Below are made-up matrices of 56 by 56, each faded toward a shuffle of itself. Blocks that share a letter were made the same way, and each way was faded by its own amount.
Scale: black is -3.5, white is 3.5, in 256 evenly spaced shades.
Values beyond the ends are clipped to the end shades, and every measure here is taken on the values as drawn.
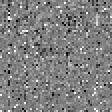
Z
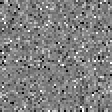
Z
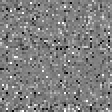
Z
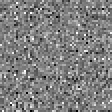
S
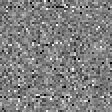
S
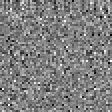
S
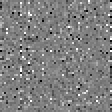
Z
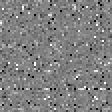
Z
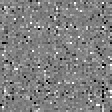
Z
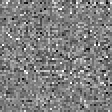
S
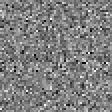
S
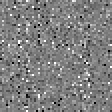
Z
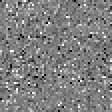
Z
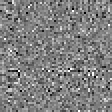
S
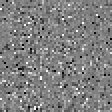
Z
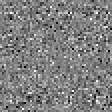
S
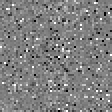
Z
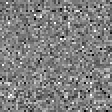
S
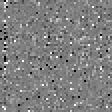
Z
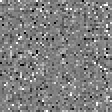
Z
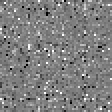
Z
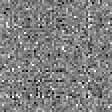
S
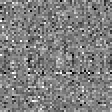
S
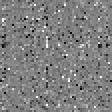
Z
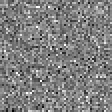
S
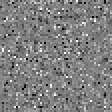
Z
